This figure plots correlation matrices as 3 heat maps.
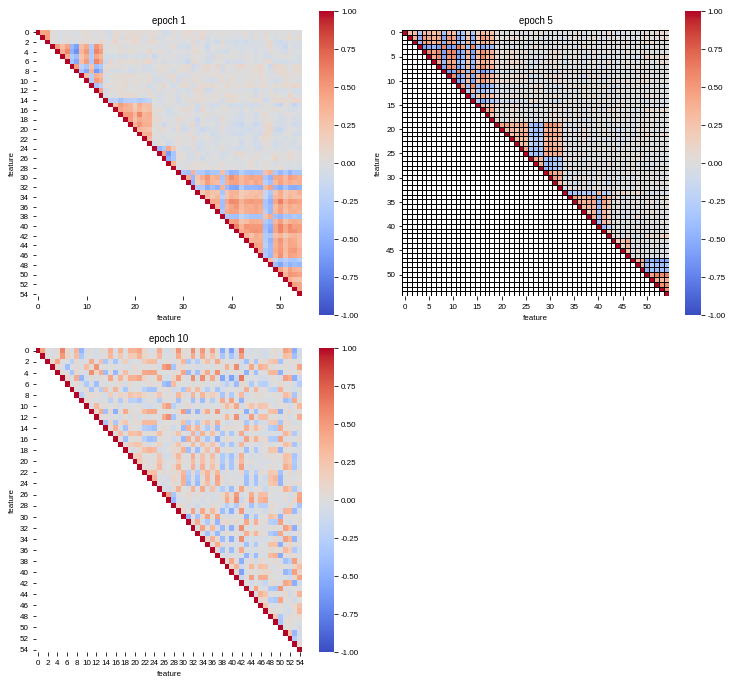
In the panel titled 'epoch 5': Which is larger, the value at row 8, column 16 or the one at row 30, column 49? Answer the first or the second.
the second
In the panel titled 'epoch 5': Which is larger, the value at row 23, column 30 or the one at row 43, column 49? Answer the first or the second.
the first
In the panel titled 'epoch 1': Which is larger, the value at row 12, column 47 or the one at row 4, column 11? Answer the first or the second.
the first
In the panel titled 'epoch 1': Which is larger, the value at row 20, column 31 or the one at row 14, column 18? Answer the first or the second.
the first
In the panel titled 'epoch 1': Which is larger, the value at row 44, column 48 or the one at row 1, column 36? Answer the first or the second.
the second
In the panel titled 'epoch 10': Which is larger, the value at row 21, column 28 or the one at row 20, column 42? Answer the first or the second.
the second
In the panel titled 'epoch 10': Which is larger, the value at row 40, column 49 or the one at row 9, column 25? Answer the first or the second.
the first
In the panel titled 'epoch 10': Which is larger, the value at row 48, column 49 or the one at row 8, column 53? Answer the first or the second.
the first
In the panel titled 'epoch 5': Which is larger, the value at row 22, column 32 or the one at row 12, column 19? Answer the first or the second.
the first
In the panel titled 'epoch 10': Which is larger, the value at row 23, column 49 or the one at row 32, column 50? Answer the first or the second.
the first
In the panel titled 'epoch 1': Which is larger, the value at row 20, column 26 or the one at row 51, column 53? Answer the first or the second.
the second
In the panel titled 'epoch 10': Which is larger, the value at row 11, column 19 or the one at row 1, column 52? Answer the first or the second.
the second
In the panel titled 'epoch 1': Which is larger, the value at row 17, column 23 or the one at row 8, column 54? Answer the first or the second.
the first
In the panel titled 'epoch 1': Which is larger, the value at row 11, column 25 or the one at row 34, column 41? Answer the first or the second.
the second
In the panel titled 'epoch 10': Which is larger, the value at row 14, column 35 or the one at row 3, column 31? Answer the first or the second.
the second
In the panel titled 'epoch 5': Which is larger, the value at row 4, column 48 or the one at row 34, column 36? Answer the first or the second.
the second
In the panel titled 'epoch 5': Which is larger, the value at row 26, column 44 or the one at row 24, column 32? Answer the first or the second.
the second
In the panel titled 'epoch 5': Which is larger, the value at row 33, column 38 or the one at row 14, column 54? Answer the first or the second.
the second
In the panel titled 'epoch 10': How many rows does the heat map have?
55
